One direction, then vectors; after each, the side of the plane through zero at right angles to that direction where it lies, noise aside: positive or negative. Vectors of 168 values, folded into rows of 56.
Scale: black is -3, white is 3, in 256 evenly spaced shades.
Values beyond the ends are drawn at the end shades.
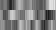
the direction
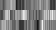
negative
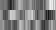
positive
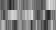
positive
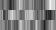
positive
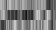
negative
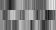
positive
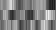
negative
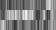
positive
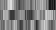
negative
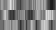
negative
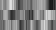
negative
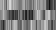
negative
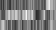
positive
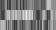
positive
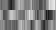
positive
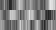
positive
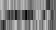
negative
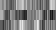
positive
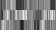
negative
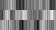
negative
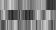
negative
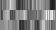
negative
